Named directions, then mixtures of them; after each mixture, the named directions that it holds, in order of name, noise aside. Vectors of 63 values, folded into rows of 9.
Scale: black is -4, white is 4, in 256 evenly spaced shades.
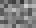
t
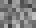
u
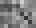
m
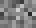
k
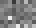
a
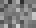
t, u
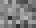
a, m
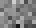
a, k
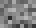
a, t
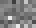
a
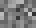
k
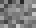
t, u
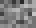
k, t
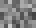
u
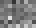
a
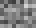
t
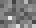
a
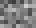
t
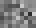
k, m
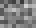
t
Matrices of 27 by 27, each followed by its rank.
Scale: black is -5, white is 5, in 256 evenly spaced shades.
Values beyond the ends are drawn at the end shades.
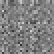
five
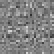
five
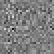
five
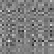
three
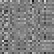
three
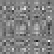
three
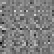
five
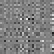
three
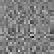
five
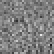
five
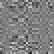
three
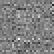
five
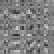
three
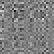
three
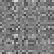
five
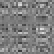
three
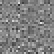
five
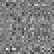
five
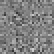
five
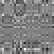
three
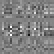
three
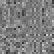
five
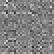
five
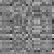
three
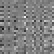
three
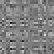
three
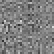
five
